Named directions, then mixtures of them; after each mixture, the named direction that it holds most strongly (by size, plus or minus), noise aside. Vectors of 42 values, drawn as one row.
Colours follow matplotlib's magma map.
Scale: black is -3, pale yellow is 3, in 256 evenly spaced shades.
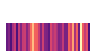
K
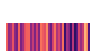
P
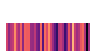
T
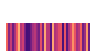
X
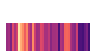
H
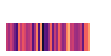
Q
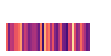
T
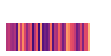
Q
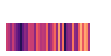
H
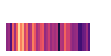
H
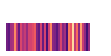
T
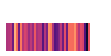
P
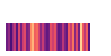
K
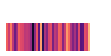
Q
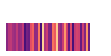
T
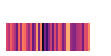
Q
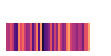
Q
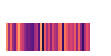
X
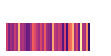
X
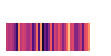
Q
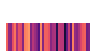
T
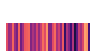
P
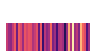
T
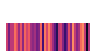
T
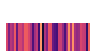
T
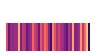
X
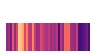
H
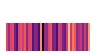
Q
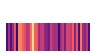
K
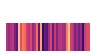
Q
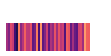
Q
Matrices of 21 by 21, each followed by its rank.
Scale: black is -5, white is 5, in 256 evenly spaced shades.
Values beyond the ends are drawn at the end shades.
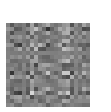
three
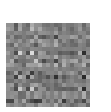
three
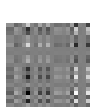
one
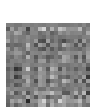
three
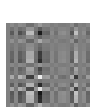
one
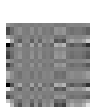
one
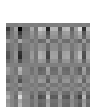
one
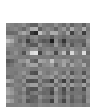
two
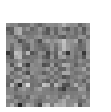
three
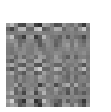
two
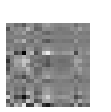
two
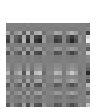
one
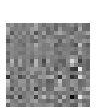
three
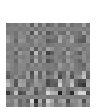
two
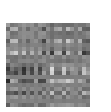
two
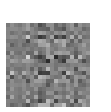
three
